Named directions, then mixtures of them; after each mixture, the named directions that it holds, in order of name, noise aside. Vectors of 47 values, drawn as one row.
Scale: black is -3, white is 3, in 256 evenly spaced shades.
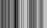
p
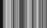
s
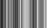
p, s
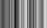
p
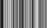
s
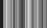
s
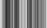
p, s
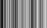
p, s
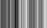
p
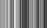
p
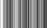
p, s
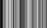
s
